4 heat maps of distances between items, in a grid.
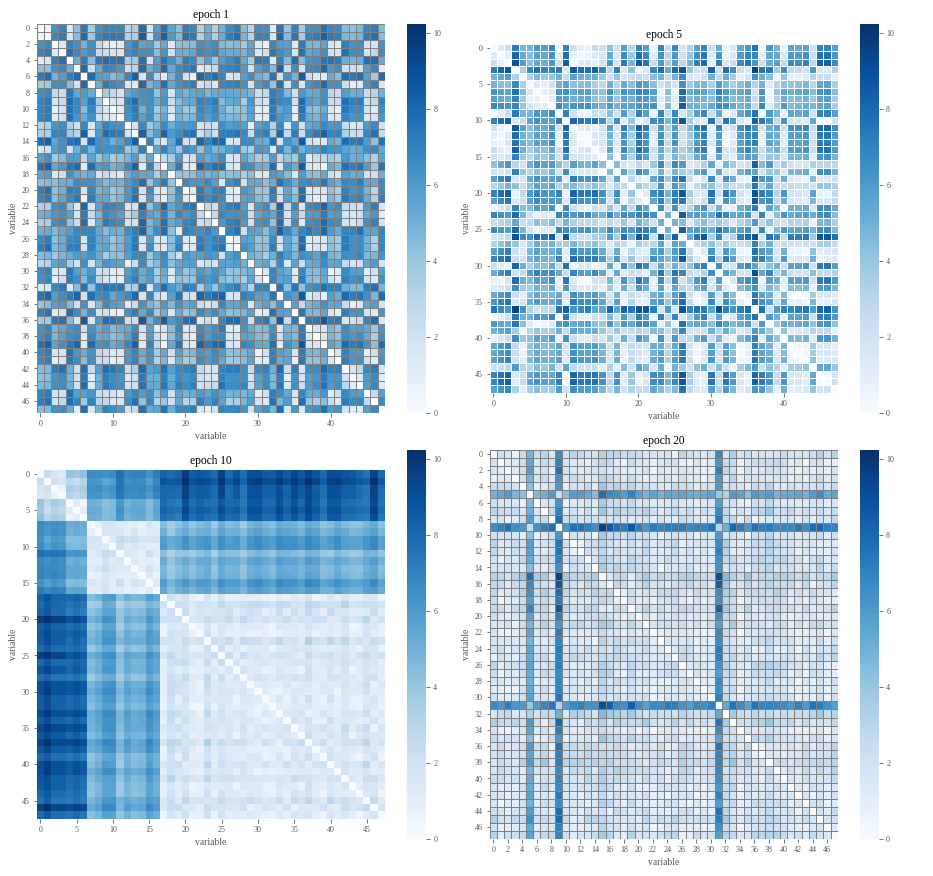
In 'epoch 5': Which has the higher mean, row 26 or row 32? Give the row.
26
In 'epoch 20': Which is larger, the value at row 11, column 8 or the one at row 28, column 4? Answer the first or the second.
the first
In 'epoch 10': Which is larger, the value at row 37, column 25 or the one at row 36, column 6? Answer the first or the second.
the second
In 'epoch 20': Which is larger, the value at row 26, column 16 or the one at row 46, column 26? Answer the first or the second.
the first
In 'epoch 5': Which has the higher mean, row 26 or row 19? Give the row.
26
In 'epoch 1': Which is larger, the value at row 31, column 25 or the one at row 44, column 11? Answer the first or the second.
the second
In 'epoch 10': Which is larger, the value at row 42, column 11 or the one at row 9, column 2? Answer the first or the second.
the second
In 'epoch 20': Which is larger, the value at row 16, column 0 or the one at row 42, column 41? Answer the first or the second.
the first
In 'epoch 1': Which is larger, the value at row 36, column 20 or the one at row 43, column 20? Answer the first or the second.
the first
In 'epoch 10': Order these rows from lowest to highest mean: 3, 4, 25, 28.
28, 25, 4, 3
